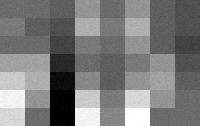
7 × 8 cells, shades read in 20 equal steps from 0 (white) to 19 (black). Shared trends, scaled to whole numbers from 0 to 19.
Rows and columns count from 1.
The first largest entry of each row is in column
8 3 3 3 3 3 3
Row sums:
86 82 91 84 76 64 65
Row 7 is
3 11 19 1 9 0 11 11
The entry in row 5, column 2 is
6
